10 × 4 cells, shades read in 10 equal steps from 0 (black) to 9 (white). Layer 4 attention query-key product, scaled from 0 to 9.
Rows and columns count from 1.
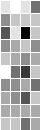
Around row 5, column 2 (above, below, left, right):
6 4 7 5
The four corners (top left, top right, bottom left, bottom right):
8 4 7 6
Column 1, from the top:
8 5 3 5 7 9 5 6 6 7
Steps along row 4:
up up down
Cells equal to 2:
1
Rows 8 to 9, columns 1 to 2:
6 5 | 6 6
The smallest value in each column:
3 4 0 4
